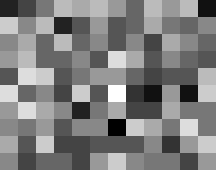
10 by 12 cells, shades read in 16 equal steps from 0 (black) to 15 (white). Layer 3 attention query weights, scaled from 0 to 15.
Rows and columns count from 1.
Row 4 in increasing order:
5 5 5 6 6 6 8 8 9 10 11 13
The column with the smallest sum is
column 4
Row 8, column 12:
7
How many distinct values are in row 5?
8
